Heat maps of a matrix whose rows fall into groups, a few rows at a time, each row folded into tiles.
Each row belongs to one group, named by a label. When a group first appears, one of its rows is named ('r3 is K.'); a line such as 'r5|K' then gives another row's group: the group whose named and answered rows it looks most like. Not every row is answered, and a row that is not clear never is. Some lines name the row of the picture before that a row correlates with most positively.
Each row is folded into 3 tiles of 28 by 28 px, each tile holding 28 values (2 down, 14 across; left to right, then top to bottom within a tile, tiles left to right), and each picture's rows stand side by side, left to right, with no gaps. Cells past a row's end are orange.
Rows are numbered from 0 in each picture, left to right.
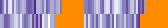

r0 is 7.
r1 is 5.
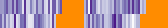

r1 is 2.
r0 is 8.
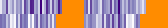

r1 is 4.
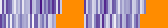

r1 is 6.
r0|2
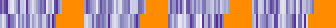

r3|8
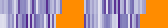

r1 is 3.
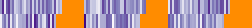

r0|2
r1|3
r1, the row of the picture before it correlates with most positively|1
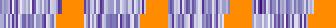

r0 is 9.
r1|9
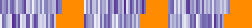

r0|6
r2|3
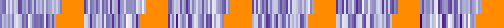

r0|3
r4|6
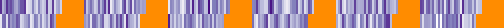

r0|6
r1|6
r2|3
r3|5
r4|9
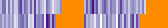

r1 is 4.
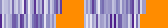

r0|8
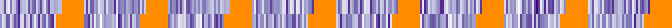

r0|9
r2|4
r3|8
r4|8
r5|6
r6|3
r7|8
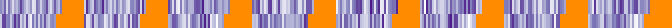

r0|6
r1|9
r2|7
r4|8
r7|7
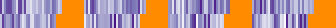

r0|6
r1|2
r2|7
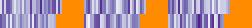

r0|2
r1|5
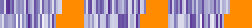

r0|4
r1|8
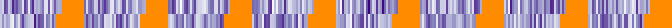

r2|5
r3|9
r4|7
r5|5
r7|9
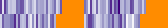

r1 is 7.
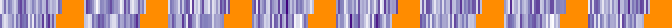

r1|5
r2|8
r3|4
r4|8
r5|2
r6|7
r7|2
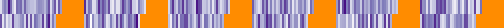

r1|6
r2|9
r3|9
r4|4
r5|6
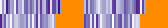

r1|2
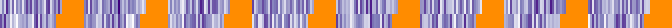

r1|4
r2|3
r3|6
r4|3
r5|9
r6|7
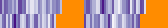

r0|6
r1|5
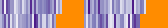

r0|2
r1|9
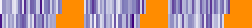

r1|2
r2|8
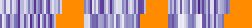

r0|9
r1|5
